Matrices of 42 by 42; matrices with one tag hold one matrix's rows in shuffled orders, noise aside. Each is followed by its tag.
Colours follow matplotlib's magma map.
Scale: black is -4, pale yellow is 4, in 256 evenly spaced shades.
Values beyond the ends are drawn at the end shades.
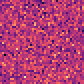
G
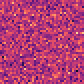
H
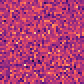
G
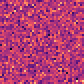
H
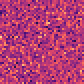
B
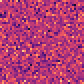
B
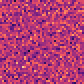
B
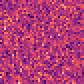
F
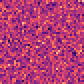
B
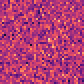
G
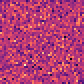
G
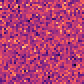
B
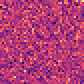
H
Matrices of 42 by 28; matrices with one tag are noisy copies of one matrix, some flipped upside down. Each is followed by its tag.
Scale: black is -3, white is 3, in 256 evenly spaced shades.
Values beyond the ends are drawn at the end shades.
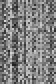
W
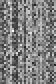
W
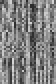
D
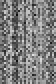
W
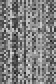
W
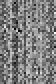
W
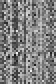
W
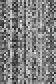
W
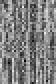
D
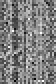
W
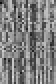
D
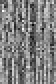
D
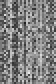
W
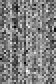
W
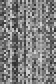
W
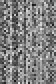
W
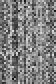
W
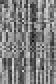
D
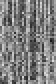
D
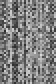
W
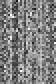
W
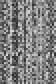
W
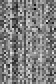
W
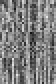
D
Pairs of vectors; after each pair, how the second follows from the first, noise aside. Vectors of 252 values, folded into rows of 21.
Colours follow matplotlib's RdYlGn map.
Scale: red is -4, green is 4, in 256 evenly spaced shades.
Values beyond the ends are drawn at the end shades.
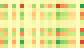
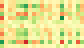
reversed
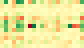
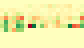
partly zeroed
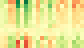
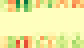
partly zeroed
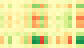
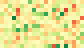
shuffled
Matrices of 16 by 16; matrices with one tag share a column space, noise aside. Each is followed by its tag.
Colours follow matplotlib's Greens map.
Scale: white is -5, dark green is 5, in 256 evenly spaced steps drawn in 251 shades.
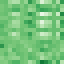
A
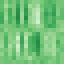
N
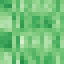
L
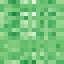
A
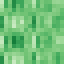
L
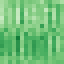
N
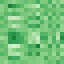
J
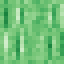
N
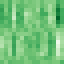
N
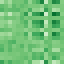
A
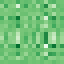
J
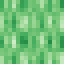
L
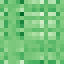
A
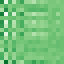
A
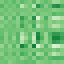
J
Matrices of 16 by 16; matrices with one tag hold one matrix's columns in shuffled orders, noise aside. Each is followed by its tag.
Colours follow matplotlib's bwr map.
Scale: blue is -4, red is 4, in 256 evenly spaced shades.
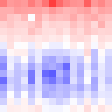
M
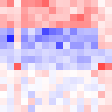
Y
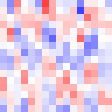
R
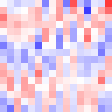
R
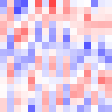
R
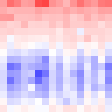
M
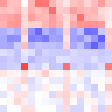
Y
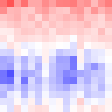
M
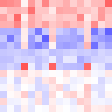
Y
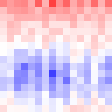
M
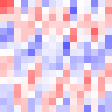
R
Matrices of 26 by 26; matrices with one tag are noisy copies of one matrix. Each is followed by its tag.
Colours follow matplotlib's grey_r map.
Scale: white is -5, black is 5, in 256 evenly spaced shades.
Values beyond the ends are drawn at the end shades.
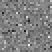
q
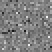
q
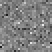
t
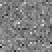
t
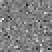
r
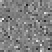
r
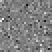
r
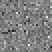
q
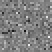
q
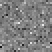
t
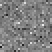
t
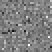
q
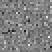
q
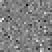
r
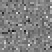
q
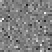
r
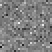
t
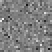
r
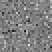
q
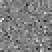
r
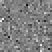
r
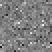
t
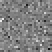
r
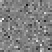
r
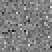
q
